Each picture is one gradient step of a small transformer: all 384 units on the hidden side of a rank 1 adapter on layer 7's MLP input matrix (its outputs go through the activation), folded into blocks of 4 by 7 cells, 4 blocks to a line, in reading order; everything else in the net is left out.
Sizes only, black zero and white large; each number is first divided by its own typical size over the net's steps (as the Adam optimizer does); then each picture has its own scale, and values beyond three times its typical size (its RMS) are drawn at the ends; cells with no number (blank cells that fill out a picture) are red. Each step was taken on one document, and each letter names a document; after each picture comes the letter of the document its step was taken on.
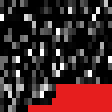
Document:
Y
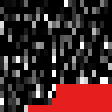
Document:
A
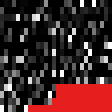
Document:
A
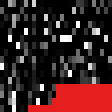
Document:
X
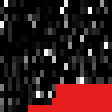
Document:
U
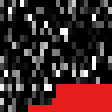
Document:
Y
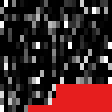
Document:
A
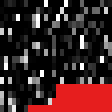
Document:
A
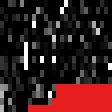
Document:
U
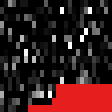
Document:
U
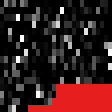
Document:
U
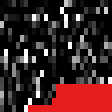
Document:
A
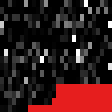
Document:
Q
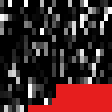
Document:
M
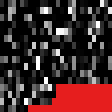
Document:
Y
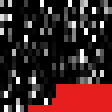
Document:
M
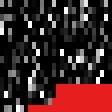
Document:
M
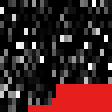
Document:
X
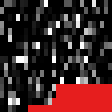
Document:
A
